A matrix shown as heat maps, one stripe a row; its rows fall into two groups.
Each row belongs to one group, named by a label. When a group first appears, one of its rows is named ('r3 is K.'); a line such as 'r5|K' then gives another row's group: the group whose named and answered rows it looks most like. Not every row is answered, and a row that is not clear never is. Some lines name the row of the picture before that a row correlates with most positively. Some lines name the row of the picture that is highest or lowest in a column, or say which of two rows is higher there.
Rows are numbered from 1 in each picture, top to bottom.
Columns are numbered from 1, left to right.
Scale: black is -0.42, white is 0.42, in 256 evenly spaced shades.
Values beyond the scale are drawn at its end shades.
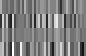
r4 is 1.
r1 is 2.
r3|1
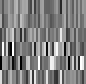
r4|1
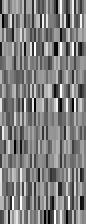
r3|2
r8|2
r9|2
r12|1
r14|2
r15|1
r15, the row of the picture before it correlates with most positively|4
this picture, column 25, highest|7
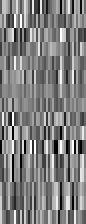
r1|1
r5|2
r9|1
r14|2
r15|2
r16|2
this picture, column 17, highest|1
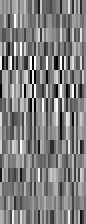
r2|2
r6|1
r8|1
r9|2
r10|2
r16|1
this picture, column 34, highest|9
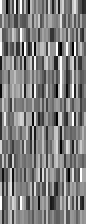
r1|2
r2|1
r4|2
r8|1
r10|1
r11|2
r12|1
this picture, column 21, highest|4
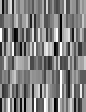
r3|2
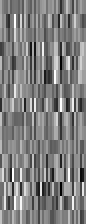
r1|2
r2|2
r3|2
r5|2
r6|2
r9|2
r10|2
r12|1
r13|1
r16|1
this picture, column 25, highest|2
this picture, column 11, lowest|14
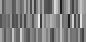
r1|2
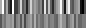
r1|1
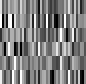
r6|1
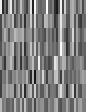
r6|1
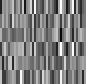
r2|1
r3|2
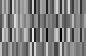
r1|1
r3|1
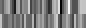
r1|2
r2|2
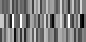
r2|1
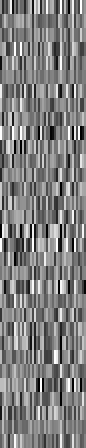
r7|2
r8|1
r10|1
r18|2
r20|1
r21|2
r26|2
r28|1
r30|1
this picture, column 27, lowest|10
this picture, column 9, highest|25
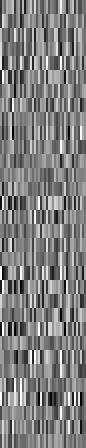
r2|1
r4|2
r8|1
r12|2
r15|1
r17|1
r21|1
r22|1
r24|1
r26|1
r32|1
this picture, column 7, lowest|10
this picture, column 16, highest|26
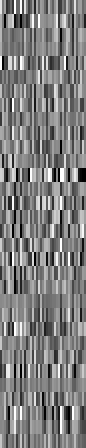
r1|2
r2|2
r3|2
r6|1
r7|2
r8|1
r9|1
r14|2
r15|1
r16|2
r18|1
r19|1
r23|1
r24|2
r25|1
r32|2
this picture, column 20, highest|2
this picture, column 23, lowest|30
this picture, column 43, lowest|13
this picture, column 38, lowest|27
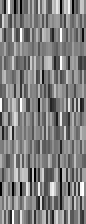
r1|2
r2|1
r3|1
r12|2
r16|1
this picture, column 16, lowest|13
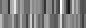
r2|1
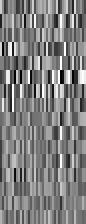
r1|2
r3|1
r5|1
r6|2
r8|1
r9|2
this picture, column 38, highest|1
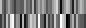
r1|2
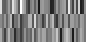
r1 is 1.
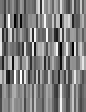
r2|2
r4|2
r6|2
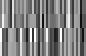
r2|1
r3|1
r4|1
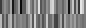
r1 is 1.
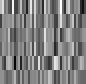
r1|1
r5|2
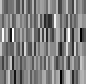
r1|2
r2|2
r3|1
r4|2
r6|2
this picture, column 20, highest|2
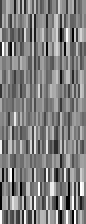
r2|1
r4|1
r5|1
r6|2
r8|2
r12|2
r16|2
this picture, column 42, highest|14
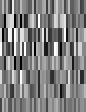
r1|1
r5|2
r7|2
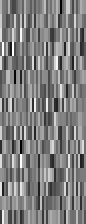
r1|2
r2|2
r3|1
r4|1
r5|2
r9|2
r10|2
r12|1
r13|2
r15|1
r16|1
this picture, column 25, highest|13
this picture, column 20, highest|5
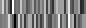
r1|1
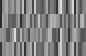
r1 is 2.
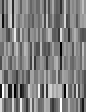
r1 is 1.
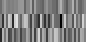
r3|1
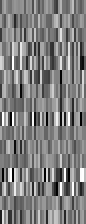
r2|2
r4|1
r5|1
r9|1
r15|2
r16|1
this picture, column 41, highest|13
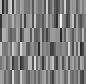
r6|1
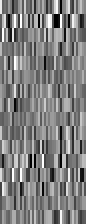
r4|2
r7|2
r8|2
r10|2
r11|1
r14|1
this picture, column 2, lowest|12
